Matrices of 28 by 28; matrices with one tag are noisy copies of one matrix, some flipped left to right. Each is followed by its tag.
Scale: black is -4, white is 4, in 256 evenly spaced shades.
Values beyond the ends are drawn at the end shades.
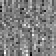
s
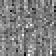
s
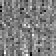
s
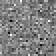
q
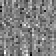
s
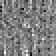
s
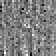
s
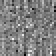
s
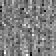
s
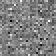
q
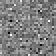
q
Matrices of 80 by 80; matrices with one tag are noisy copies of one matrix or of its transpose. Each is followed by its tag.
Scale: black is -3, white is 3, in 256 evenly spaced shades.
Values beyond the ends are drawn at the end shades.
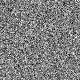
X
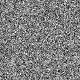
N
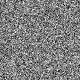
N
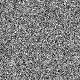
N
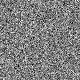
X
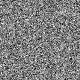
N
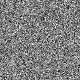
N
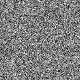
N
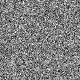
N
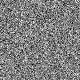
X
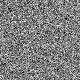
X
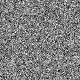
N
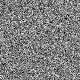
X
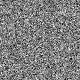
N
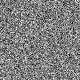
X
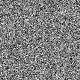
N
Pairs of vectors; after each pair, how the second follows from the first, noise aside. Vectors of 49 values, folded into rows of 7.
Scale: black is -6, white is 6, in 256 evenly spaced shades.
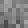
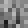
scaled up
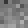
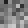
scaled up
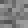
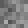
sign-scrambled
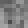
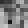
scaled up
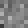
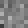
copied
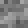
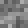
copied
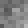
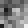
scaled up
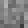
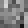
scaled up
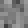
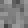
copied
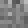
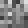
scaled up
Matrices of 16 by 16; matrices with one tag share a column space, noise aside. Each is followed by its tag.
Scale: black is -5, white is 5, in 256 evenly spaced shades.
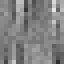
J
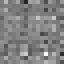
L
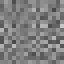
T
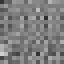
L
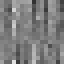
J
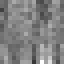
J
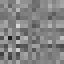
T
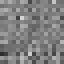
L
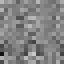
L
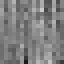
J
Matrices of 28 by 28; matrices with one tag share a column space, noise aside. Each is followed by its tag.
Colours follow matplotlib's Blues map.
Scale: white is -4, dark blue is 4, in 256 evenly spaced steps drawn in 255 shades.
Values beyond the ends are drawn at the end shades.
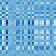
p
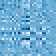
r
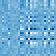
r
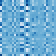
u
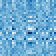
r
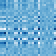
r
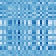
p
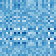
r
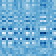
r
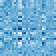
r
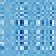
p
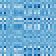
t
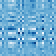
r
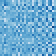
u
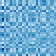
u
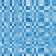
u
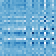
r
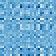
t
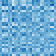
u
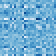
t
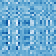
p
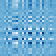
r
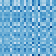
u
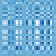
p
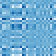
t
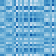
u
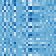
u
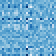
t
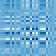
r
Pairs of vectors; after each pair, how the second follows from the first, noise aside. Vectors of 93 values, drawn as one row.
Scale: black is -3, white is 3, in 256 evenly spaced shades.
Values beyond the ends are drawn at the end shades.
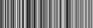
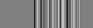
partly zeroed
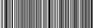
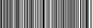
reversed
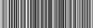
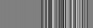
partly zeroed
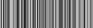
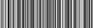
reversed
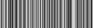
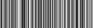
reversed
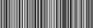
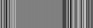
partly zeroed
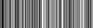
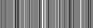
partly zeroed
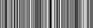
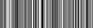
reversed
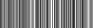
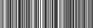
reversed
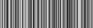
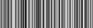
reversed
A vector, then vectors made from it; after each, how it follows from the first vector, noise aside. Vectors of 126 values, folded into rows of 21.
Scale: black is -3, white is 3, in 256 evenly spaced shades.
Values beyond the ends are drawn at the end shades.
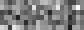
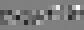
partly zeroed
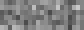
shrunk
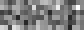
copied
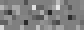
partly zeroed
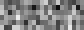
sign-scrambled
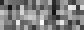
wrapped around
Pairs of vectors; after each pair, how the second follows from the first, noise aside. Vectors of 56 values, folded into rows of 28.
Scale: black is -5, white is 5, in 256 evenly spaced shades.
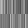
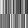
scaled up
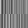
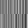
reversed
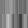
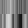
scaled up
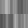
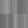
shrunk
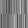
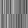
reversed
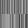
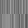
shrunk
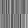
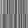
reversed
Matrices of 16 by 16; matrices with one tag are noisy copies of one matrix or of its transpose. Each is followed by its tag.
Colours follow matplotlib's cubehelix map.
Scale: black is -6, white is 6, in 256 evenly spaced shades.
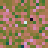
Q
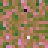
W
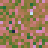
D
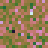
D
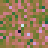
Q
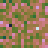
W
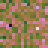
W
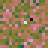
Q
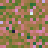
D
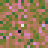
Q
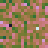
W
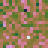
W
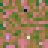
W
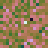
Q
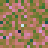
Q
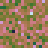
D
